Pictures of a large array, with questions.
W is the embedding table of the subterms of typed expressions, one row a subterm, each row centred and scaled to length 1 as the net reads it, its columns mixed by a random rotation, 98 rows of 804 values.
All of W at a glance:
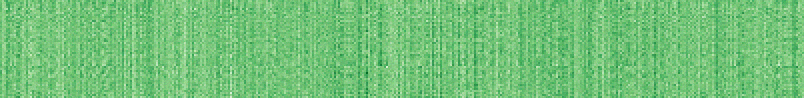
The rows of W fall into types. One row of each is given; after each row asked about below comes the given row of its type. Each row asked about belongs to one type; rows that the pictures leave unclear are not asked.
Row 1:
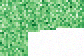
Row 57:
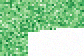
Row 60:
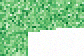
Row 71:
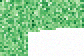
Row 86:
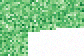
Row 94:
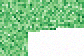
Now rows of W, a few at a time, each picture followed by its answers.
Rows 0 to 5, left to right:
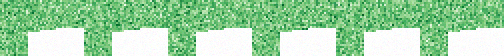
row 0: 57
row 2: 71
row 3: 94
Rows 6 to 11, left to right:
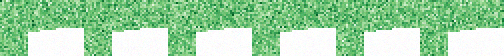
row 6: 71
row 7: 94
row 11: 86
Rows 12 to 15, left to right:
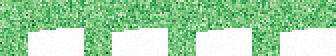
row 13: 86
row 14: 94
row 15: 57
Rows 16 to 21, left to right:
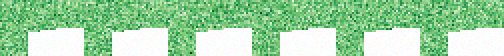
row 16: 60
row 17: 60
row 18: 86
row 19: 57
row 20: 94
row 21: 71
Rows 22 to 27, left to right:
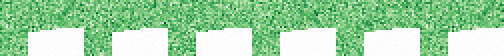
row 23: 60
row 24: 60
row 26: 1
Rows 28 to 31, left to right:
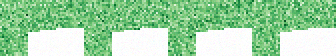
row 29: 94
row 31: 71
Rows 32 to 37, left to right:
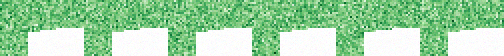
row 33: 86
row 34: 57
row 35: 86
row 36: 94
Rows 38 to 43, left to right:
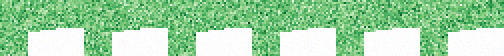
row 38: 94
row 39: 1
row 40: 60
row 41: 57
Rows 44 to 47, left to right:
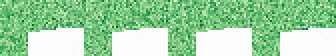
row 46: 71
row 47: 94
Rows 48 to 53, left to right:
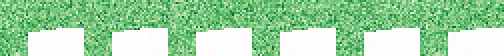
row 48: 60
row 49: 94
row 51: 94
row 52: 60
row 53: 60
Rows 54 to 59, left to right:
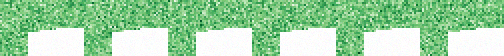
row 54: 57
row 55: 94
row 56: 71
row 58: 86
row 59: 94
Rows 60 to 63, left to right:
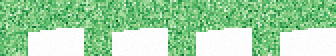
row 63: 60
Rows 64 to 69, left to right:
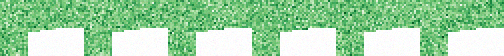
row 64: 60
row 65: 60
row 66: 1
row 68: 57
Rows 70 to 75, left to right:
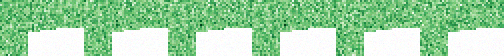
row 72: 71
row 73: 71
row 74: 60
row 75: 1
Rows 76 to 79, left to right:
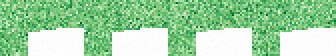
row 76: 60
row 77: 1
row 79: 57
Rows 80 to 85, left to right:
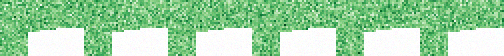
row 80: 1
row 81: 71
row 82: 86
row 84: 86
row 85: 86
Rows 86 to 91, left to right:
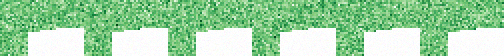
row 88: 71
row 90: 60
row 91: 1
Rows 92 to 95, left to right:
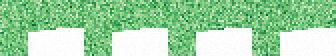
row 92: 1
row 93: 1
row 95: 57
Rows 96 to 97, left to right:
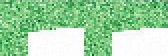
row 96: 57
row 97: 1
